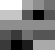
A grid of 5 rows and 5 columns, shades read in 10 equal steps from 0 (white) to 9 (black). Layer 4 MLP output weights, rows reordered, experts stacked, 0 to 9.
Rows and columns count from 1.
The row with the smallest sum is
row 1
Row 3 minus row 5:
-3 -5 -4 1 1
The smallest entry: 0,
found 2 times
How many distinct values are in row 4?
3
